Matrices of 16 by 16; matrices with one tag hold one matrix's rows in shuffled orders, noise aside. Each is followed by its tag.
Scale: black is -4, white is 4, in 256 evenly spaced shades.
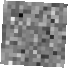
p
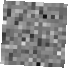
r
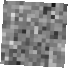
p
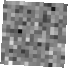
p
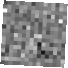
r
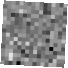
p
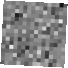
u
